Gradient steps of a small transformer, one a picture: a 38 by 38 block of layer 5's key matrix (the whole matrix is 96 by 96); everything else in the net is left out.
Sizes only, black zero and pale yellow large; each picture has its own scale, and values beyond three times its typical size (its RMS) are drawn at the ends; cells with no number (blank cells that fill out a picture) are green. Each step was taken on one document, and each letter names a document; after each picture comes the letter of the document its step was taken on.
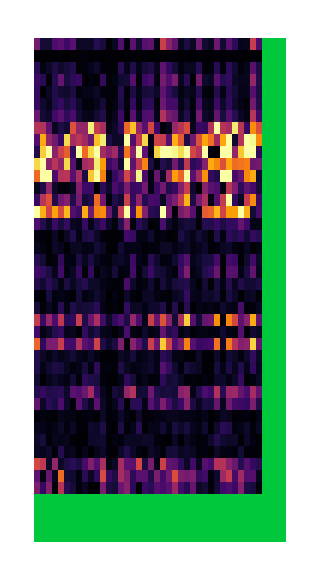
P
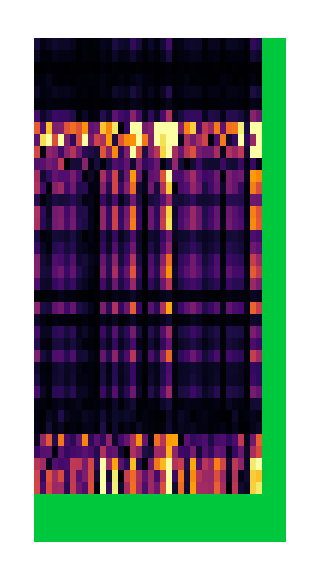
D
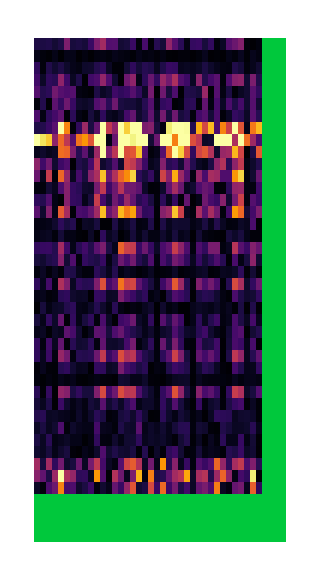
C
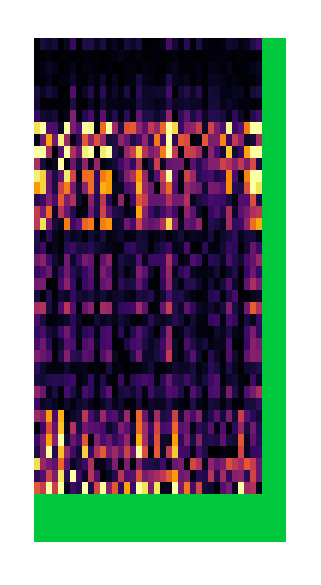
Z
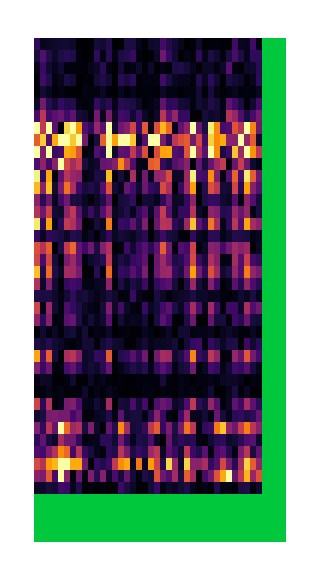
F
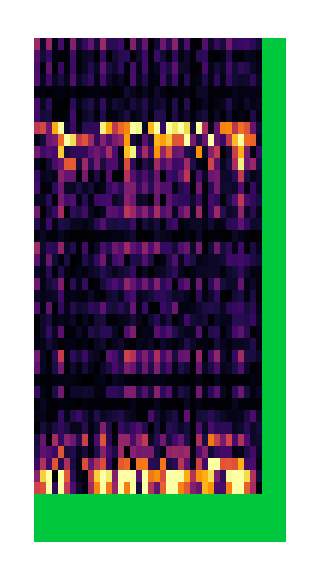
C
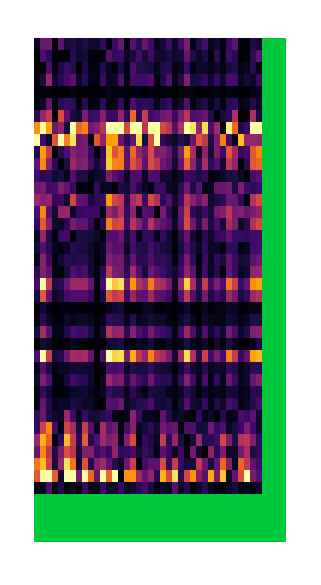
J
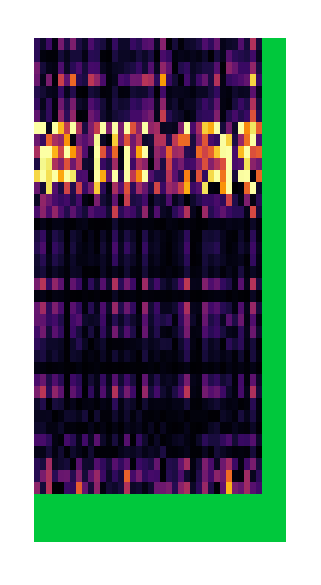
P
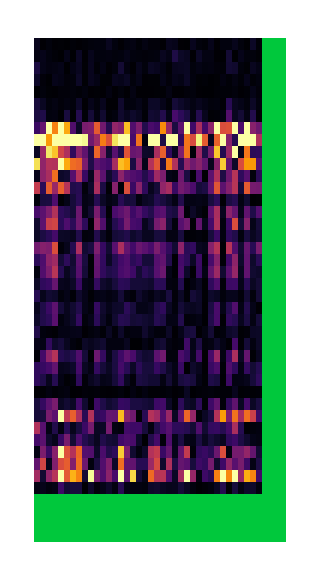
F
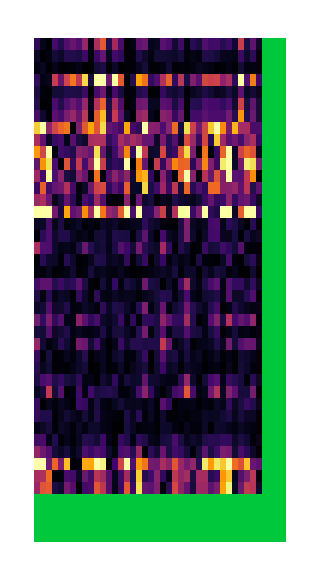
P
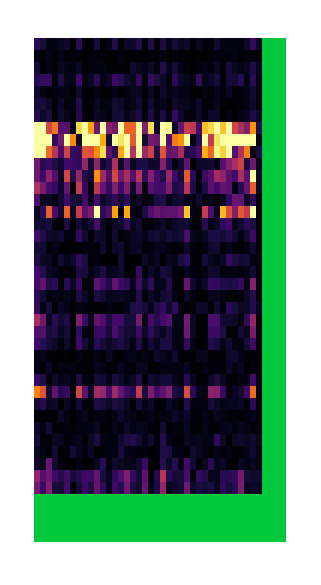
P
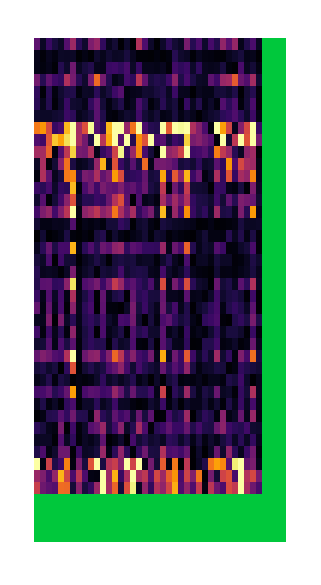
C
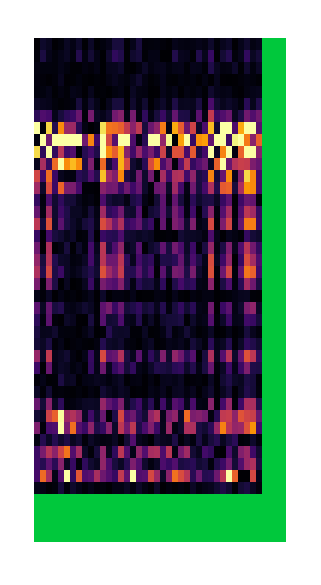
F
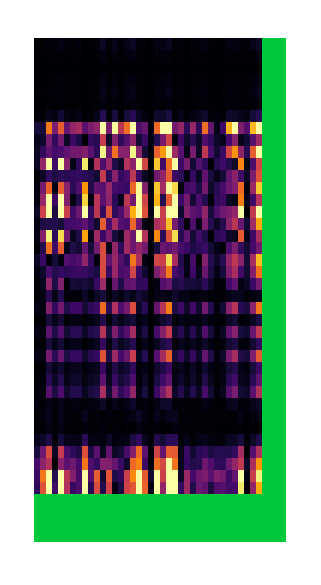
D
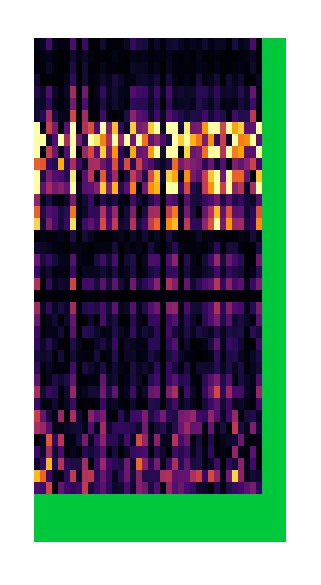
Z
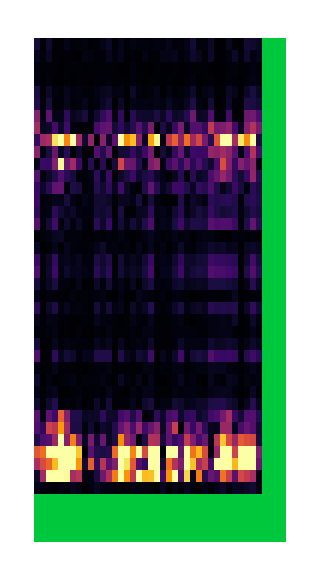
F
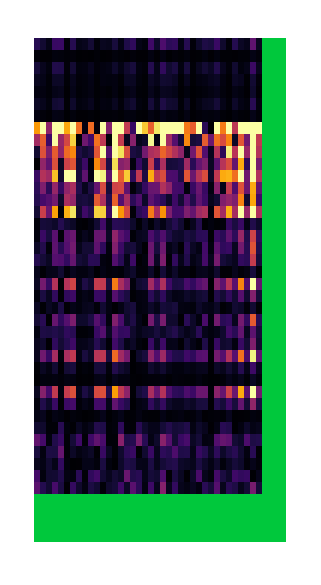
C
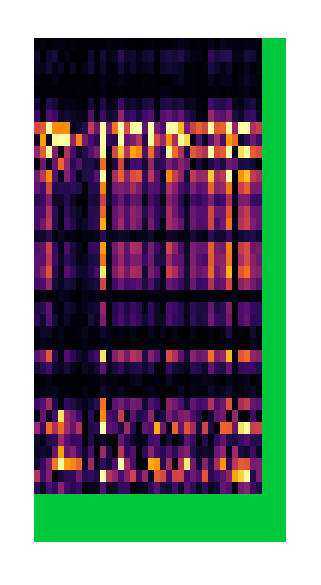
F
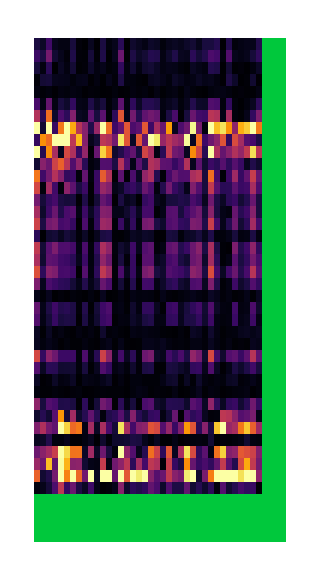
F
